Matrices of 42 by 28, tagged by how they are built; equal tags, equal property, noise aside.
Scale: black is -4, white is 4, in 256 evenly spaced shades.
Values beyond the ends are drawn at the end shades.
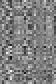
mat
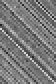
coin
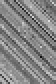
coin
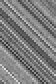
coin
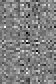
mat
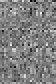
mat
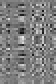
mat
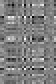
mat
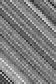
coin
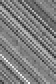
coin
